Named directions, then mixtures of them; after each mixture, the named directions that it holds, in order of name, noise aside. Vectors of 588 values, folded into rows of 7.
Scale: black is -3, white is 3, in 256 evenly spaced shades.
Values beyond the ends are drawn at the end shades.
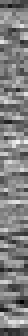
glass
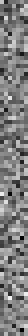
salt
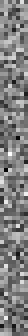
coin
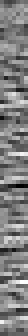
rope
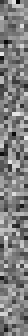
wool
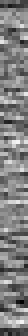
glass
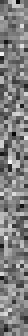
wool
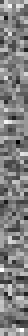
glass, salt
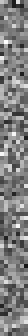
glass, wool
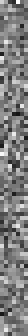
wool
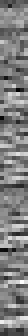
glass, rope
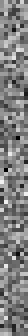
coin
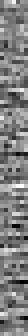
rope, wool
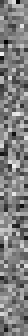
wool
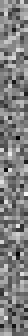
coin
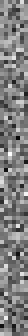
coin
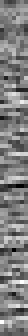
rope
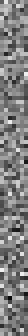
coin, salt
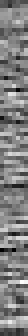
glass, rope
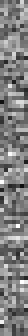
coin, rope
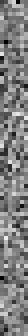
wool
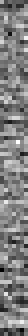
glass, salt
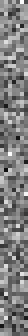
coin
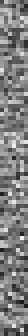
glass, salt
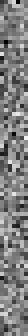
wool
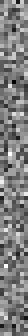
coin, wool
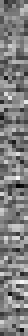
rope, salt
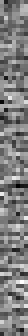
rope, salt
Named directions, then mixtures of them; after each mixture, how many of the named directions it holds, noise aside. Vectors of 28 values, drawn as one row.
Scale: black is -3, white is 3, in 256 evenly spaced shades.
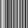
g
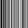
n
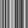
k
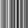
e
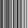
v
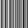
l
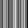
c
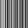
two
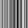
three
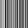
three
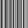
two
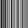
two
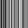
one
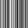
two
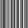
three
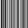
three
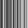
two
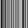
two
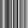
two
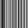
one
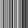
one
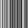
two
